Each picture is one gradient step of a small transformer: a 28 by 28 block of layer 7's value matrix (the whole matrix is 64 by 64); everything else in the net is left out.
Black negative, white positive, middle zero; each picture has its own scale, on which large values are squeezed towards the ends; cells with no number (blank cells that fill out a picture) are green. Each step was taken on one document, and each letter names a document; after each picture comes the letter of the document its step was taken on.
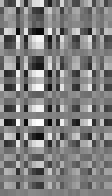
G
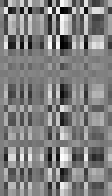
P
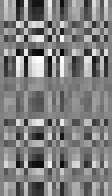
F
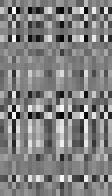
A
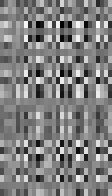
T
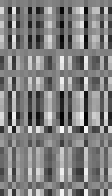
A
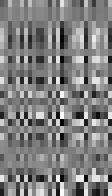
T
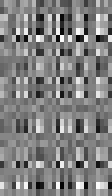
T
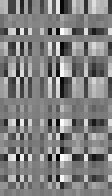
P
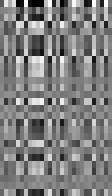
F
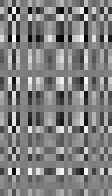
A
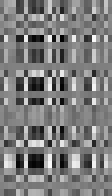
F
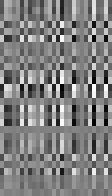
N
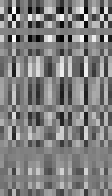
A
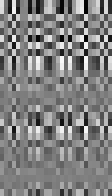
A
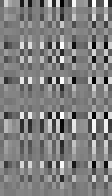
N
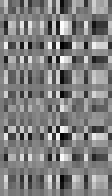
P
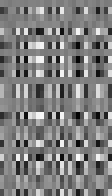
T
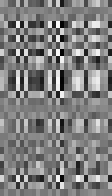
T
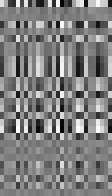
T
